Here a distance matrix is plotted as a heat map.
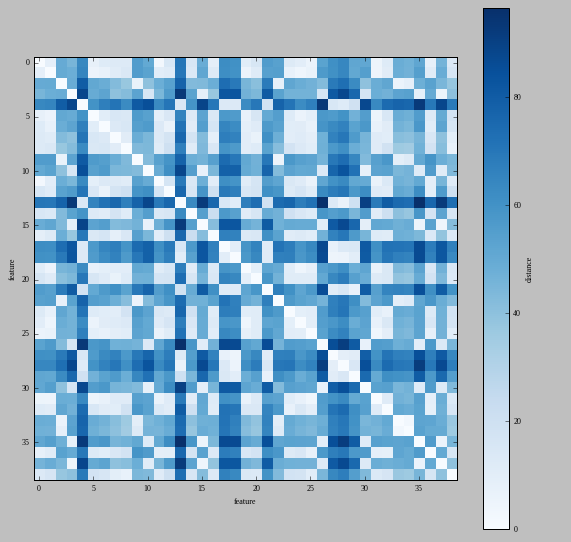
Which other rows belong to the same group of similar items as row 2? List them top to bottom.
9, 22, 33, 34
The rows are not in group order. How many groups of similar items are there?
4
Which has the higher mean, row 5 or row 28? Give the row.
28
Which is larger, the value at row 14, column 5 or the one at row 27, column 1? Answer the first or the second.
the second
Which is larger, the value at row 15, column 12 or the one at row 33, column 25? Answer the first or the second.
the first
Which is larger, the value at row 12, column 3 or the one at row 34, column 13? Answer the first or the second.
the second
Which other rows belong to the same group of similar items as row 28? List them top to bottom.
4, 13, 17, 18, 21, 27, 29
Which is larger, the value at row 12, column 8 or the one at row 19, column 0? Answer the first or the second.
the first
